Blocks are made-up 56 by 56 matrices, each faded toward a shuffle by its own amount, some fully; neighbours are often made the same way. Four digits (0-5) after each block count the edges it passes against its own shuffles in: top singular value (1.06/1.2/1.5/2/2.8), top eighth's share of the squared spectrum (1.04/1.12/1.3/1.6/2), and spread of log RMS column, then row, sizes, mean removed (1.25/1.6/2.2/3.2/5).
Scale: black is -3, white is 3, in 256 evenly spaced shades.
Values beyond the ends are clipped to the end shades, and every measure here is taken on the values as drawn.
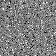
0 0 0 0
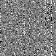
2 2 3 0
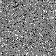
2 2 0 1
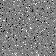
0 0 0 0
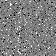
0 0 0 0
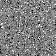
0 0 1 1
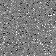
2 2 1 1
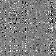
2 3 3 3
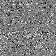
0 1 0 2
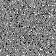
0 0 0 1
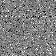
1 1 0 1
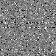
2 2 0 2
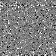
1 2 0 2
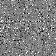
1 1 0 1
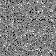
1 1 0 1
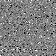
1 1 0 1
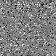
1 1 0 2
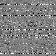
2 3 0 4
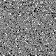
0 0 0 1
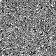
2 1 0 0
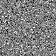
1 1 0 0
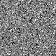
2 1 0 0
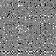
4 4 2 2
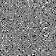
3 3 1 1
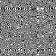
4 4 2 2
